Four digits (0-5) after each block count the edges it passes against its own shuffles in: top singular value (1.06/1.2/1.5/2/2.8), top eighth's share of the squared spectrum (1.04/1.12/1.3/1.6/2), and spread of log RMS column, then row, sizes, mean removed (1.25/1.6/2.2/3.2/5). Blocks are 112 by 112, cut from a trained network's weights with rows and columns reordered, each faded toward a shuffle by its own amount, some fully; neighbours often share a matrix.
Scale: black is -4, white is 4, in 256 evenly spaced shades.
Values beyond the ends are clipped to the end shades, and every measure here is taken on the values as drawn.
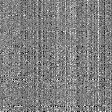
5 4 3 3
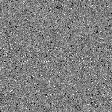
2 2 0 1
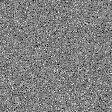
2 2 0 1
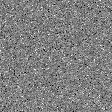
0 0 0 0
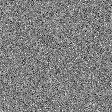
0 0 0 0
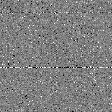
4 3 1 2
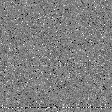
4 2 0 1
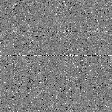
4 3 1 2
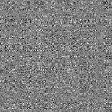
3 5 3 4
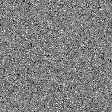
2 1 0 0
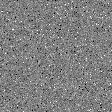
0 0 0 0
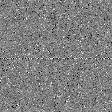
3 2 1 1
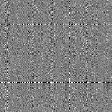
5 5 3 2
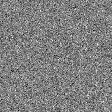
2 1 0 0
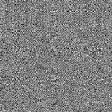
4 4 2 3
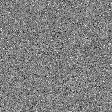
1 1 0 0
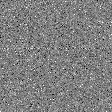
2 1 0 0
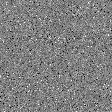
1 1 0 0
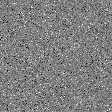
0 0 0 0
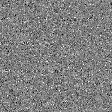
2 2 0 2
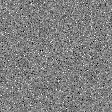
1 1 0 0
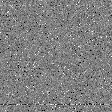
3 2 0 1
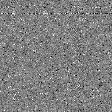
3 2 1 1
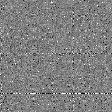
4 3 2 2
